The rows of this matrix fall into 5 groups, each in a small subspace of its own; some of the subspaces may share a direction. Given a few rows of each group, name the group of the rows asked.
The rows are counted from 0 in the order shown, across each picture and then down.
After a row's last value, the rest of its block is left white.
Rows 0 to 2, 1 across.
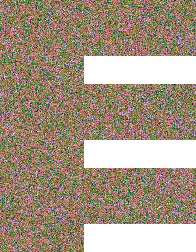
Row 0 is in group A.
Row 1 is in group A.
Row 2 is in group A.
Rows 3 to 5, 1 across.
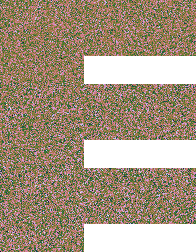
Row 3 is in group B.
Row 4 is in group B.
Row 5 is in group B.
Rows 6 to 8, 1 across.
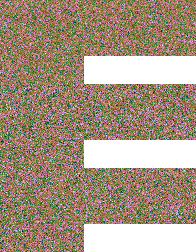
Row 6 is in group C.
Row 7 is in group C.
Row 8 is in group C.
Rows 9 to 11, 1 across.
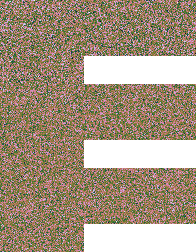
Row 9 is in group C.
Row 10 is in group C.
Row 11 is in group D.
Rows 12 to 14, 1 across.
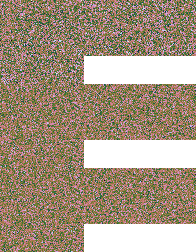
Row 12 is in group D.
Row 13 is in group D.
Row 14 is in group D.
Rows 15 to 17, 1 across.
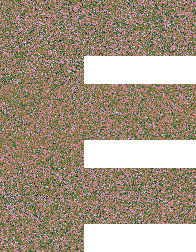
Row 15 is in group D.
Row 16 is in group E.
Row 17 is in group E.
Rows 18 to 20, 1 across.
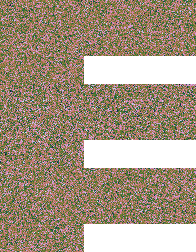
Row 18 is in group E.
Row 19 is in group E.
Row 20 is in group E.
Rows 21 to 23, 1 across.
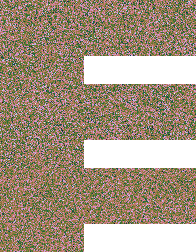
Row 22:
D
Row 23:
E
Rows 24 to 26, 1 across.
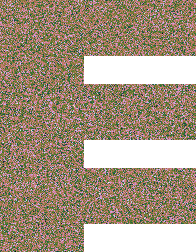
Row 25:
C
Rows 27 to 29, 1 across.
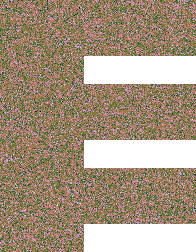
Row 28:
E
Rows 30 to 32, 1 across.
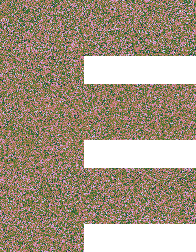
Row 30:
E
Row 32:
E
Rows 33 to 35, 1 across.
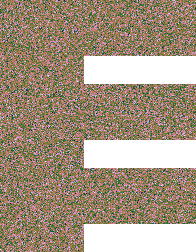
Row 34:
C
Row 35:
E
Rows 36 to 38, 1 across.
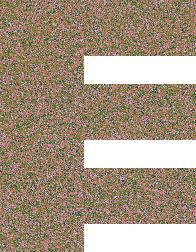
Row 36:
B
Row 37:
D
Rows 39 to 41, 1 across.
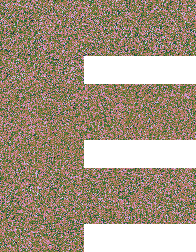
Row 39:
E
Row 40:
C
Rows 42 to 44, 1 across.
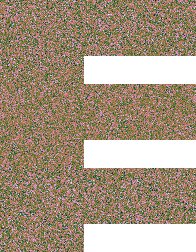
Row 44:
C
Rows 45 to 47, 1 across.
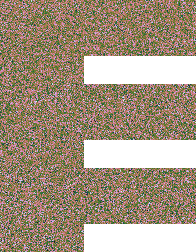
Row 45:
C
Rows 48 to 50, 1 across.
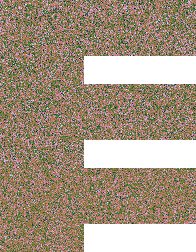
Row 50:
E
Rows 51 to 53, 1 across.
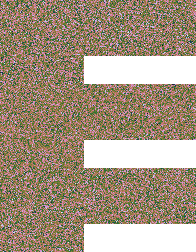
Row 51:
C
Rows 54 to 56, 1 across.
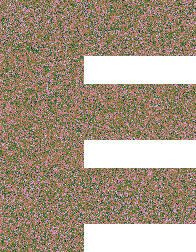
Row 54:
E
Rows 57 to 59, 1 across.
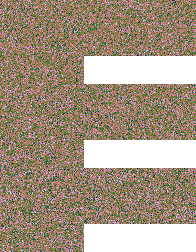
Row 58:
C
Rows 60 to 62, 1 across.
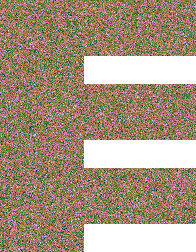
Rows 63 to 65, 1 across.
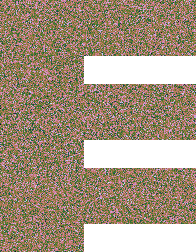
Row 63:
A
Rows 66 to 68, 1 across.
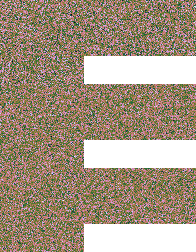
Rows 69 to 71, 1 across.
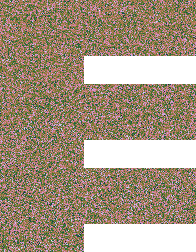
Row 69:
C
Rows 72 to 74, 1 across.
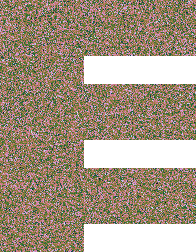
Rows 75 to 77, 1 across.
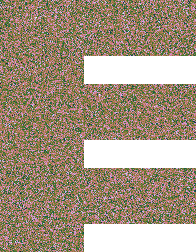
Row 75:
B
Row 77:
E
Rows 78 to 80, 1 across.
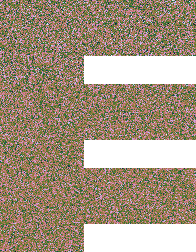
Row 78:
A
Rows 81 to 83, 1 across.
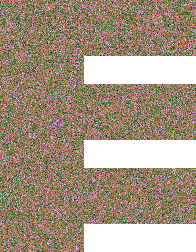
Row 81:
D
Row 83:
A
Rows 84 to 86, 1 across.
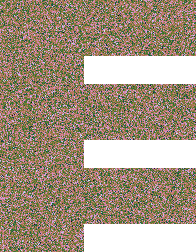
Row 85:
C
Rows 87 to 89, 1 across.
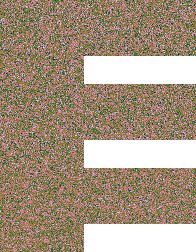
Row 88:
C
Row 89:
A
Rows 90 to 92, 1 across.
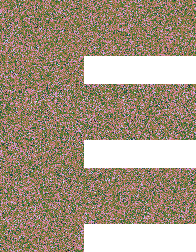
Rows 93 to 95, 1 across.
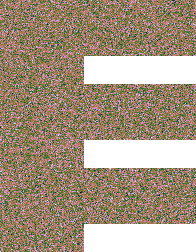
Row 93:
A
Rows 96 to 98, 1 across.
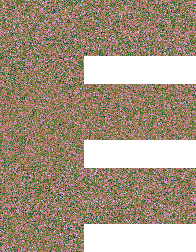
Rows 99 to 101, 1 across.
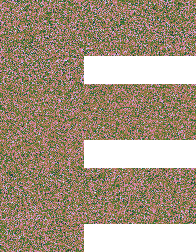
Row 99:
D
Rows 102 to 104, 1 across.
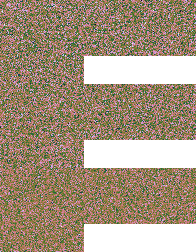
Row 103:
A
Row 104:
B
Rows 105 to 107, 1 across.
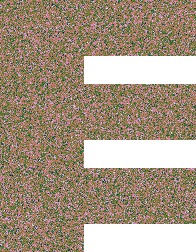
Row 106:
C
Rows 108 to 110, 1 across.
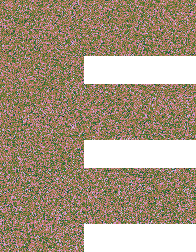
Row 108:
E
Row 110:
A
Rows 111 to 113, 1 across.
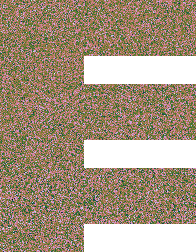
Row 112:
D
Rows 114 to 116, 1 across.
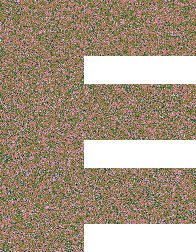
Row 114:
D
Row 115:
E
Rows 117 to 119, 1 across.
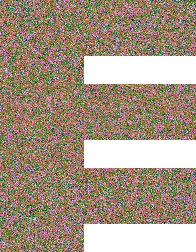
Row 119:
C
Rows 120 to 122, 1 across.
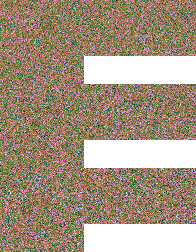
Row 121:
E
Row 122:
B
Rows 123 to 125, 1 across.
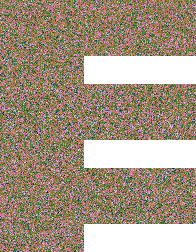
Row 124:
E
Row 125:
A
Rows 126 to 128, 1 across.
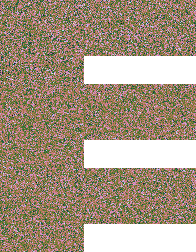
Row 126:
C
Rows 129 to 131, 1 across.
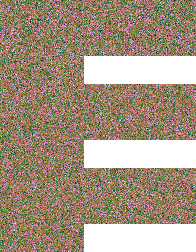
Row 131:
C
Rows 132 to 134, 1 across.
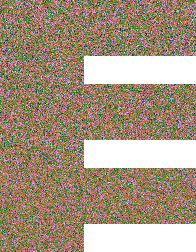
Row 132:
E
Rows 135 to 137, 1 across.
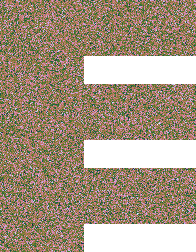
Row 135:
E
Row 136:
A
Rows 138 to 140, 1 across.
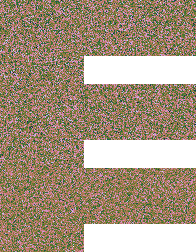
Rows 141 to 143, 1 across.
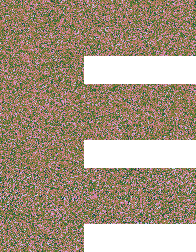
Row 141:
A
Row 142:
D
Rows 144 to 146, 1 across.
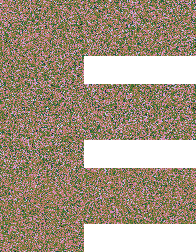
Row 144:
B
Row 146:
B
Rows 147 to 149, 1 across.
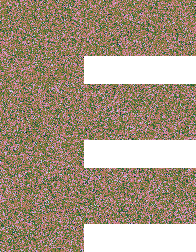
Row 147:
D
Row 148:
E
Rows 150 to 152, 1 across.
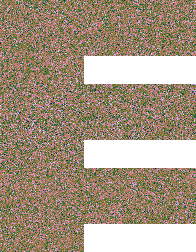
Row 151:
D
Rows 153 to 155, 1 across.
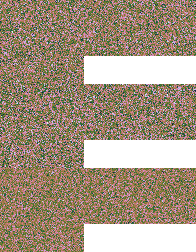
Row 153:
D
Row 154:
C
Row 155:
E
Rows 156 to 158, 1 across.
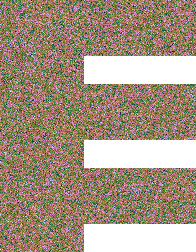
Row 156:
D
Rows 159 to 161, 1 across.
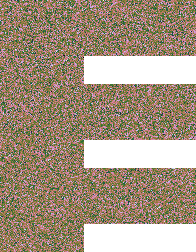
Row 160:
E
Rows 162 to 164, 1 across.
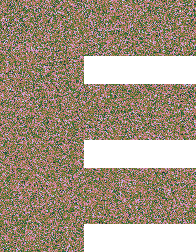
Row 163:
E
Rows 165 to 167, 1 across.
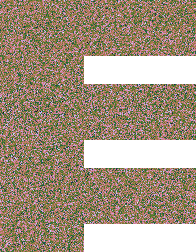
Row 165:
E
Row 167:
E
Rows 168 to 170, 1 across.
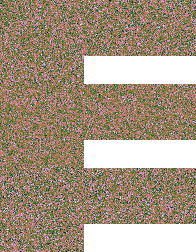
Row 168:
B
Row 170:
E
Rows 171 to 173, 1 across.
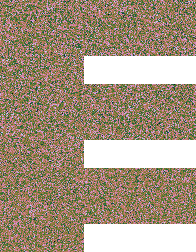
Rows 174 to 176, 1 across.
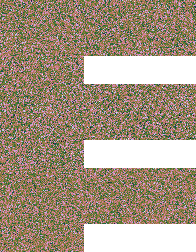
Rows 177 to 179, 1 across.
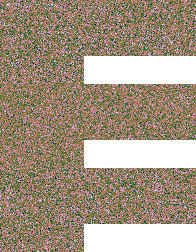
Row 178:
E
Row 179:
D
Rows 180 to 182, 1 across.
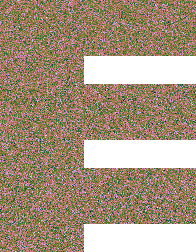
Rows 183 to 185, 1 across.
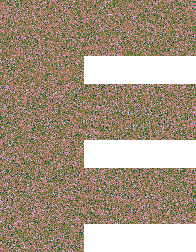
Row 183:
D
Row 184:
C
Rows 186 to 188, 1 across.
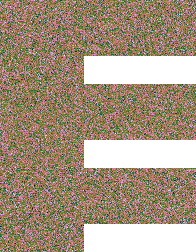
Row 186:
C
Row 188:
D
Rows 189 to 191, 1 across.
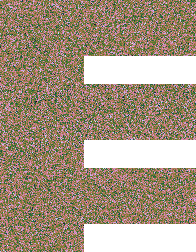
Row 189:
E
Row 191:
D
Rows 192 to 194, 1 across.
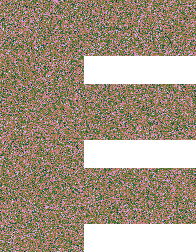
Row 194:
D
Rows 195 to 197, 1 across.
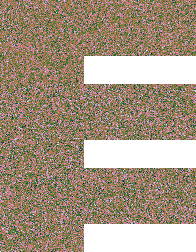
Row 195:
A
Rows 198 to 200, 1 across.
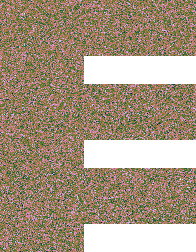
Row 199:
A
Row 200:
E
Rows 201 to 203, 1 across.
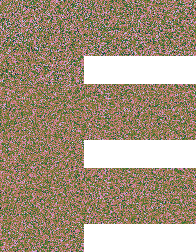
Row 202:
D
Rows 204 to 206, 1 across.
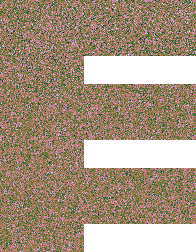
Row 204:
E
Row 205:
A
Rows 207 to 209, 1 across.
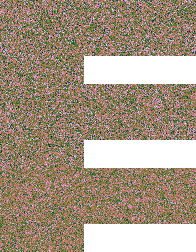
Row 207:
E
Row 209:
D
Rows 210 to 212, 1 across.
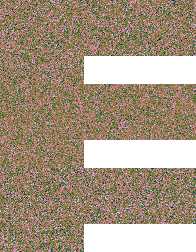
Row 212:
A
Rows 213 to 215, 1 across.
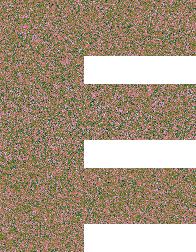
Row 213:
E
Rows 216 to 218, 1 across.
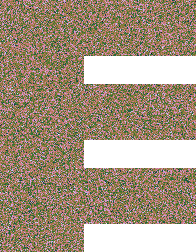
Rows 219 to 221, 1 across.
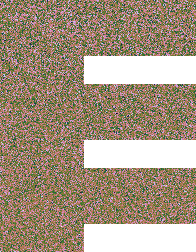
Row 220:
C
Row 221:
B
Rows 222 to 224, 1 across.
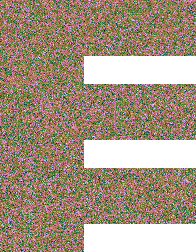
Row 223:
E
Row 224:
C
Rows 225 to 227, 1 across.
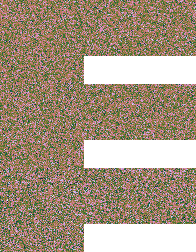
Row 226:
E
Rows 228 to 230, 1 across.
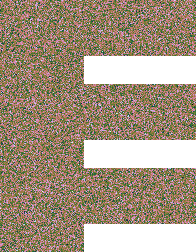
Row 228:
A
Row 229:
C
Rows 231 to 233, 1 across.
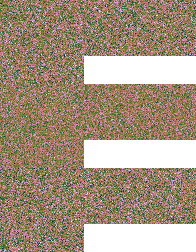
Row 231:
B
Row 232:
C
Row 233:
C
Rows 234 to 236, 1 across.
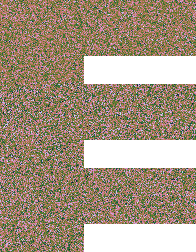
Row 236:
E
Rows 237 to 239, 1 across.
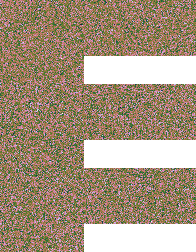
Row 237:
B
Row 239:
A
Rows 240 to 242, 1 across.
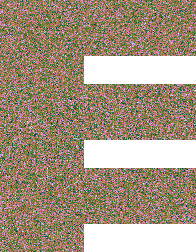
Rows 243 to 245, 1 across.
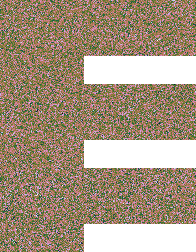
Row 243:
A
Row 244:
A
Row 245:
A
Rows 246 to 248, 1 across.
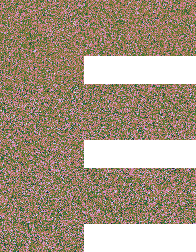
